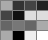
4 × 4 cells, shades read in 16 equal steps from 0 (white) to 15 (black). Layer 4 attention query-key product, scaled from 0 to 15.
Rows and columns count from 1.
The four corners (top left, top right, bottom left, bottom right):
5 13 5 0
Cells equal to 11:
2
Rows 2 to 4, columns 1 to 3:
11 14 2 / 9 8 9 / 5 15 1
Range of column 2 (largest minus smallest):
7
